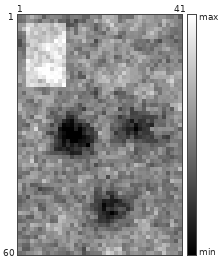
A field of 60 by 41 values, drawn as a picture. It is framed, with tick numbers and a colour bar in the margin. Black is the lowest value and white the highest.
Grain: blotchy. Stripes: none. Ninth with the highest average: top left. Odd patch: higher, in the top left. Dips: three.
